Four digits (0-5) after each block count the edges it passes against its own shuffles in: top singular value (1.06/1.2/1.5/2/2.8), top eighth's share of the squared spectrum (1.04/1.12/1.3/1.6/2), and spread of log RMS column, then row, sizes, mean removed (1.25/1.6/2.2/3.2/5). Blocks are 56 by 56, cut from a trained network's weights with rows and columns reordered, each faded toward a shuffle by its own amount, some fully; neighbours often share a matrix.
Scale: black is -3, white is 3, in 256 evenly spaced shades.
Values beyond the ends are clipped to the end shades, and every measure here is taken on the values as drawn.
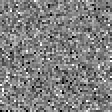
0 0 0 0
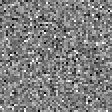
0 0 0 0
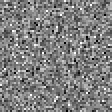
1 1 0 0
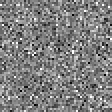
2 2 0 1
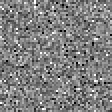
1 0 0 0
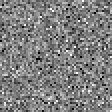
1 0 0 0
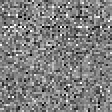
3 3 0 2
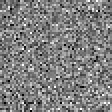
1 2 0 1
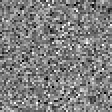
0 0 0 0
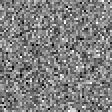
0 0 0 0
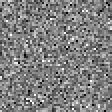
0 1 0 0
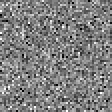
2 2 0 0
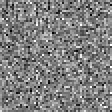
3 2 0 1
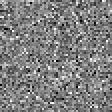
3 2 1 0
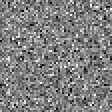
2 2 0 0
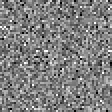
2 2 0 1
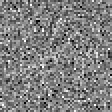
2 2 0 0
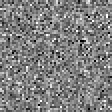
2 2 0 0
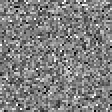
1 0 0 0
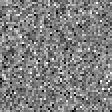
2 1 0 0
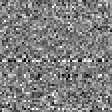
4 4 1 2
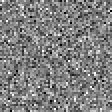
1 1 0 0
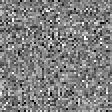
3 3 1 2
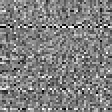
4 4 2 3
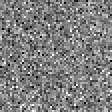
1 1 0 0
